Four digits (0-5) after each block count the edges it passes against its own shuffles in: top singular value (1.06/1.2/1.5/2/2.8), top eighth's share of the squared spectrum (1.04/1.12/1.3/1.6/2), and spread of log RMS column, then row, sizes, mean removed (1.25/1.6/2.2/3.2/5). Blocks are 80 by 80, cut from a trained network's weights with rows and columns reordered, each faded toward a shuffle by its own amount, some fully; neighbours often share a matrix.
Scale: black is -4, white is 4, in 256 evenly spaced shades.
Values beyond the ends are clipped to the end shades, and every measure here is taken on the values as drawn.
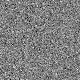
0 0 0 0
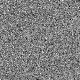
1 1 0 0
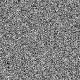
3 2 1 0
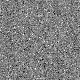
0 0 0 0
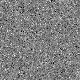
0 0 0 0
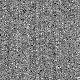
2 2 0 1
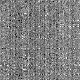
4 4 1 3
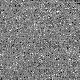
1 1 1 0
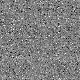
1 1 1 0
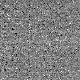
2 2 2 0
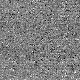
2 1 1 0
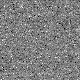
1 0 0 0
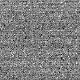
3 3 2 1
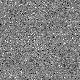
1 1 0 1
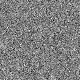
0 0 0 0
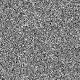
2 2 0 1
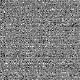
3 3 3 2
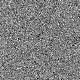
0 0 0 0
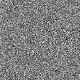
2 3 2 1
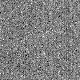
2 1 0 0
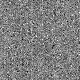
1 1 0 0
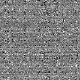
3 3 3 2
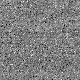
1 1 0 0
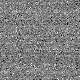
2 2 1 1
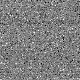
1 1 1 0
